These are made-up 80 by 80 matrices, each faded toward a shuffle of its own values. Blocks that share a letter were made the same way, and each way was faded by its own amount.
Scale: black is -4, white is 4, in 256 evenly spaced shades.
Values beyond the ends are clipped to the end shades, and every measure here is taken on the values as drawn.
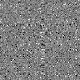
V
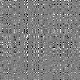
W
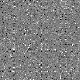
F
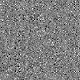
F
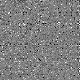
F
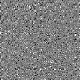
V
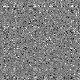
F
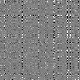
W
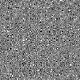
V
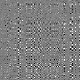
W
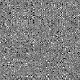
V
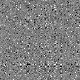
F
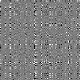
W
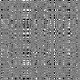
W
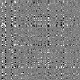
W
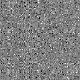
V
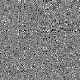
F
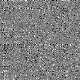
F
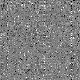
F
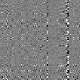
W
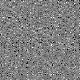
V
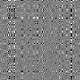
W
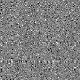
V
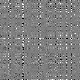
W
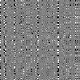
W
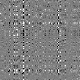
W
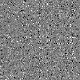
F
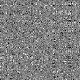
V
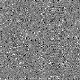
F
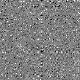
F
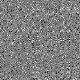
V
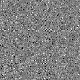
V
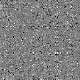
F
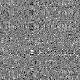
V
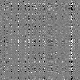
W
